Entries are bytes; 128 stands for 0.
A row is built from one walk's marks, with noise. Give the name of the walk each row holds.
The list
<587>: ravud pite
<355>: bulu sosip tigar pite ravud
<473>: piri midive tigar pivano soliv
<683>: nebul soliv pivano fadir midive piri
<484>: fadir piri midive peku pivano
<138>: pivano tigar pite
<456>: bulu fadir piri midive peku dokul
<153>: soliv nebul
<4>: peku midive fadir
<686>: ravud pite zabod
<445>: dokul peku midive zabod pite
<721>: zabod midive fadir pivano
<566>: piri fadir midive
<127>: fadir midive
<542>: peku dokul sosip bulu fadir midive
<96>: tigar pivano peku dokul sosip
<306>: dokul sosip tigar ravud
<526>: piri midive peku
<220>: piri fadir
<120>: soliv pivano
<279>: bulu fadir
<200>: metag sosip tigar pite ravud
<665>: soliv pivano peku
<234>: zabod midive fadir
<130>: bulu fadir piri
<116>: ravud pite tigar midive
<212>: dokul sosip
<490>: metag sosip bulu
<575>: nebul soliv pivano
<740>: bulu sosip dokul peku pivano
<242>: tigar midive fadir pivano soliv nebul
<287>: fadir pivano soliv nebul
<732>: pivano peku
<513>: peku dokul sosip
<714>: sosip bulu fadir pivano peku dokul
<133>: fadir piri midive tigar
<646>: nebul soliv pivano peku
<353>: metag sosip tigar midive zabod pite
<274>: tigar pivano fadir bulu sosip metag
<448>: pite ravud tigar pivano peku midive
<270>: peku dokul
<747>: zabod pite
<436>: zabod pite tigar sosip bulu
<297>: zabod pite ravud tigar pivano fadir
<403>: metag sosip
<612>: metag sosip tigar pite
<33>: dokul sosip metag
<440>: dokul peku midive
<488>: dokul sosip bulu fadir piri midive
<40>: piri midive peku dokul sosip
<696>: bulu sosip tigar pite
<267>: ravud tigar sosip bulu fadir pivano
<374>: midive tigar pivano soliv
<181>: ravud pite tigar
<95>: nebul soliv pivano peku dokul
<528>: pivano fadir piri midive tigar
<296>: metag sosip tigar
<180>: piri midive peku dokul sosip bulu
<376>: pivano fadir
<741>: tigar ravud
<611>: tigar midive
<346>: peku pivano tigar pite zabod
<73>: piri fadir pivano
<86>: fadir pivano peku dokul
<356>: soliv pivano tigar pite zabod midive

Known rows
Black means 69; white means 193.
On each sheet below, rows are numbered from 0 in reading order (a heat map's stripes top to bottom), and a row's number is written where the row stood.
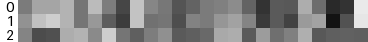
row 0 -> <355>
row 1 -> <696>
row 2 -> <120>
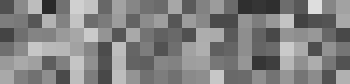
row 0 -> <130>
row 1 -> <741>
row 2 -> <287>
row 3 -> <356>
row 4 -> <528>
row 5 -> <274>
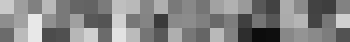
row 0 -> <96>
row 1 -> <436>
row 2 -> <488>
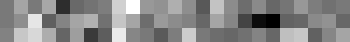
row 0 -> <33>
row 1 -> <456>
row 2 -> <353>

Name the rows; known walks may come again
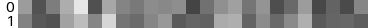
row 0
<665>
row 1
<120>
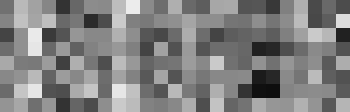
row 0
<212>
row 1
<612>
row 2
<234>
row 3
<4>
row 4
<274>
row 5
<484>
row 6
<488>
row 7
<403>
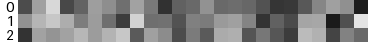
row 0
<127>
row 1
<696>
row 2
<153>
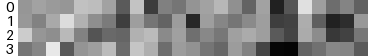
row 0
<473>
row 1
<448>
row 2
<96>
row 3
<456>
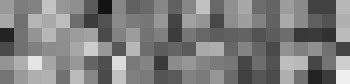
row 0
<138>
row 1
<346>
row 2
<587>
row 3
<287>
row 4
<436>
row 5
<355>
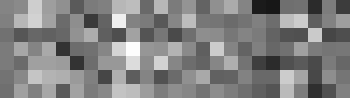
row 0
<440>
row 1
<353>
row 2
<376>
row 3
<33>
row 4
<270>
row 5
<356>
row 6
<306>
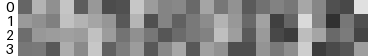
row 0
<200>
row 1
<374>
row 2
<242>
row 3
<741>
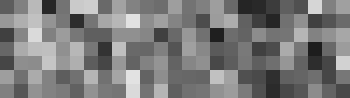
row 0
<130>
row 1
<513>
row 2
<747>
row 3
<116>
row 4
<181>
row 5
<714>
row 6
<86>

